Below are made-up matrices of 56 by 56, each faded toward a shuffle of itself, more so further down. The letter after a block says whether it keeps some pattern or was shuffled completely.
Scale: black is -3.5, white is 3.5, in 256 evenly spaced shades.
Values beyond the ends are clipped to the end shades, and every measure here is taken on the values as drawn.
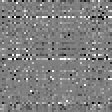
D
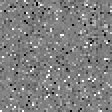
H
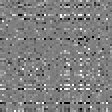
D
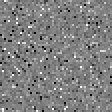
H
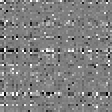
D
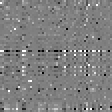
D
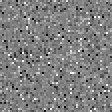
H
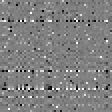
D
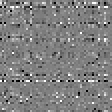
D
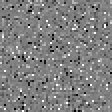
H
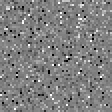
H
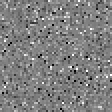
H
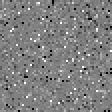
H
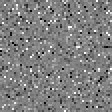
H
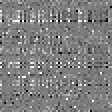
D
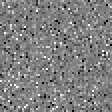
H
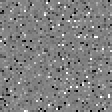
H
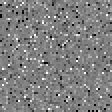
H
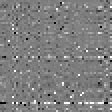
D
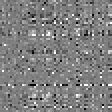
D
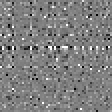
D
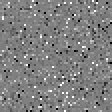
H
